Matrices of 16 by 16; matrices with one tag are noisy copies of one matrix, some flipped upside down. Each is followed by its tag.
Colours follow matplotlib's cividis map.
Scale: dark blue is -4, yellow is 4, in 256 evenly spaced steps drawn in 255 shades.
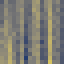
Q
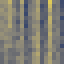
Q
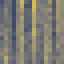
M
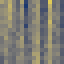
Q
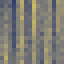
M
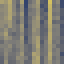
Q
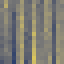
M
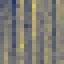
M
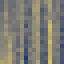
Q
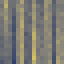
M
